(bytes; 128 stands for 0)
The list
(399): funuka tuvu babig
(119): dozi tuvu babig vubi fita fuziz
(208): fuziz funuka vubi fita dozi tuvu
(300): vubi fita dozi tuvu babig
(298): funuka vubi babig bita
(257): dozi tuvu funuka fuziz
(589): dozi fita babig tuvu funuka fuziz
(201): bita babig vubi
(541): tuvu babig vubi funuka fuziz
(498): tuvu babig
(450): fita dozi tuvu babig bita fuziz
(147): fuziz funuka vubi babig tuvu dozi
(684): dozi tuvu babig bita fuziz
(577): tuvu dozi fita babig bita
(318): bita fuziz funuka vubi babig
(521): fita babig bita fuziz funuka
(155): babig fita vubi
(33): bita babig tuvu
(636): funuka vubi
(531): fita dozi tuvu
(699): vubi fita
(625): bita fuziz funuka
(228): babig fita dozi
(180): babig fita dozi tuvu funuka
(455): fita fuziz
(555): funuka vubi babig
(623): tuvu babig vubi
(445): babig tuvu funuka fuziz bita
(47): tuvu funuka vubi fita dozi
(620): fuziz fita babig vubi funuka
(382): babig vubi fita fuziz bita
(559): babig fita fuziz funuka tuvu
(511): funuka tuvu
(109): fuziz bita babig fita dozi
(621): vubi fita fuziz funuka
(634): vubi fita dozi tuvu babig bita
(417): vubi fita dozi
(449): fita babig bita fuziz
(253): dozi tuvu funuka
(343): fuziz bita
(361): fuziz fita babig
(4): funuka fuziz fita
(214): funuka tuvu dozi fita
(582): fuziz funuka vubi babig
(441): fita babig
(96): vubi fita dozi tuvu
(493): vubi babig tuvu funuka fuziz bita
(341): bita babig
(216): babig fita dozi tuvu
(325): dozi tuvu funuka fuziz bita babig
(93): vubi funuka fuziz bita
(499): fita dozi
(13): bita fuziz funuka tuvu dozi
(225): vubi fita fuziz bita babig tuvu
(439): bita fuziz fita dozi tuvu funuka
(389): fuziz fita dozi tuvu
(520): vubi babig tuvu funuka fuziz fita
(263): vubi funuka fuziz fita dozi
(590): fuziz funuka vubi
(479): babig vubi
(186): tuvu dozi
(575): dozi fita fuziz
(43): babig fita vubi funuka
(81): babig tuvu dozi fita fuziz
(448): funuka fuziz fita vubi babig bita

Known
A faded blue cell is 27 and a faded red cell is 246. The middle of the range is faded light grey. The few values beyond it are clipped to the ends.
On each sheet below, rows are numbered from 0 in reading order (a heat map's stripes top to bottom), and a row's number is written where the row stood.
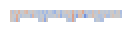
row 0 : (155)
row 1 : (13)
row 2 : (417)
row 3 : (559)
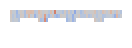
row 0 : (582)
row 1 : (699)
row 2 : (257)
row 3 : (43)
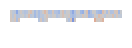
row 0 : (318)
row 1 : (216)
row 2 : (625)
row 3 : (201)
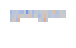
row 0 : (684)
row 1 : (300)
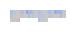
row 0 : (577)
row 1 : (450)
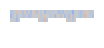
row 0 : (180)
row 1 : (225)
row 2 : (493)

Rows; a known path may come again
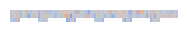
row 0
(96)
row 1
(186)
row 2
(455)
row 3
(47)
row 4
(590)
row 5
(361)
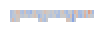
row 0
(216)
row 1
(180)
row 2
(399)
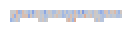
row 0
(575)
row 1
(318)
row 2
(33)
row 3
(93)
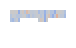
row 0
(208)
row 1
(445)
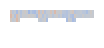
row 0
(382)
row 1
(620)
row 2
(589)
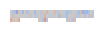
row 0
(201)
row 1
(155)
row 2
(577)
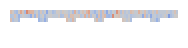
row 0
(636)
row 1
(257)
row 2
(479)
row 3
(498)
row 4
(43)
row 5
(214)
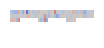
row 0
(341)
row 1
(699)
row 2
(228)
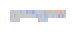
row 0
(449)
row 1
(555)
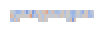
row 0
(343)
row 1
(441)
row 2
(625)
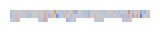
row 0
(300)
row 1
(417)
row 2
(389)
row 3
(225)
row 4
(499)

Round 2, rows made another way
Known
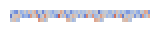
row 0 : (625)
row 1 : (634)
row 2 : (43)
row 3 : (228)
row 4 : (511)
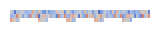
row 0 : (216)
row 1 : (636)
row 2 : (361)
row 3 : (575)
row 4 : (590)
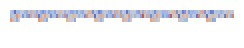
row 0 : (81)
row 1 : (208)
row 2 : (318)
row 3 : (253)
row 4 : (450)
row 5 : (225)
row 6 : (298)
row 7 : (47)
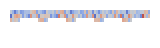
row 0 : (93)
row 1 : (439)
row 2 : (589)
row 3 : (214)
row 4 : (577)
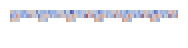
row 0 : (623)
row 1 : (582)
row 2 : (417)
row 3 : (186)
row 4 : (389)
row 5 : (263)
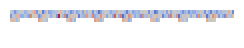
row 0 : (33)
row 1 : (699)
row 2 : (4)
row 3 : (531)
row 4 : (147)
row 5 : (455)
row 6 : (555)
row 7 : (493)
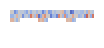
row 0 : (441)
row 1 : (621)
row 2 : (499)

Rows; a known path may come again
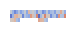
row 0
(4)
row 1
(208)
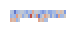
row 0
(531)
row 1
(147)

